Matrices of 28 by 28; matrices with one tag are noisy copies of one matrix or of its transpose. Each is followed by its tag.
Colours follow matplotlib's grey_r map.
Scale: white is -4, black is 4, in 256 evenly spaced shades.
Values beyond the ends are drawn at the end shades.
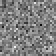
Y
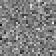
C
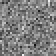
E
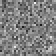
Y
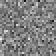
C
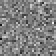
C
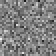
C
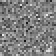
Y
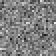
E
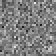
Y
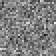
E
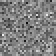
Y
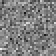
E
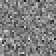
C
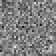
Y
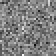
E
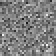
Y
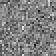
E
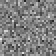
C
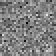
Y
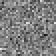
E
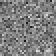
Y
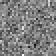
E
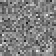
Y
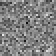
Y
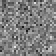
Y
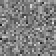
C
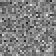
Y
